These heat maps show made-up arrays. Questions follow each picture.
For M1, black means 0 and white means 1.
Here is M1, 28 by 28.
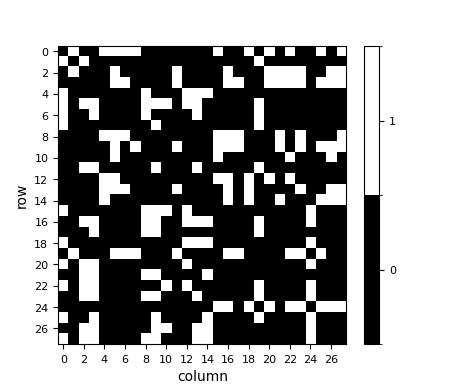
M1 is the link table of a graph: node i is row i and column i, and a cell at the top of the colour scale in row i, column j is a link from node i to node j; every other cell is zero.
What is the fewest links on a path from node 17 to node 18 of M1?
4
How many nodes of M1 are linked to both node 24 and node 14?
5
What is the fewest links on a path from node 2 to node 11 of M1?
1
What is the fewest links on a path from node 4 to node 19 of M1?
3
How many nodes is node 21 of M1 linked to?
5
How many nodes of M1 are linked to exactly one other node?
0
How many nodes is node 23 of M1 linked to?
7
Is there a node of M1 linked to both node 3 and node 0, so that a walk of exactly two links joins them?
yes
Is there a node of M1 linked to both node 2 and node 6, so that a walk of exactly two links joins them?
no
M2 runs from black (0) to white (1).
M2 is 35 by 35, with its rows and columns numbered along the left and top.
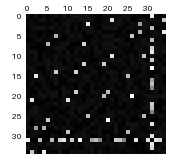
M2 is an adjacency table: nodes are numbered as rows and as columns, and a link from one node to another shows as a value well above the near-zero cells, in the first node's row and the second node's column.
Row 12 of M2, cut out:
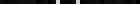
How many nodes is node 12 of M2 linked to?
2
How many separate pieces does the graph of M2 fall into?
3
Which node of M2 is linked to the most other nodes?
node 31
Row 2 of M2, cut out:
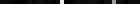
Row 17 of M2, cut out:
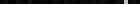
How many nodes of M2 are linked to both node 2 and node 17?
0
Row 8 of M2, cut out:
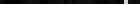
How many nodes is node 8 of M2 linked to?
1
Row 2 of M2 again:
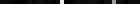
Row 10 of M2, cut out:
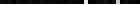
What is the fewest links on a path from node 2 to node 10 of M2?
4
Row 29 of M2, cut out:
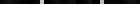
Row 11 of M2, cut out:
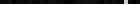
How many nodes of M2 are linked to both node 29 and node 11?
0
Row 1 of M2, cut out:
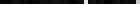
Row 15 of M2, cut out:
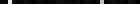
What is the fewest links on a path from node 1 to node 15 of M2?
5
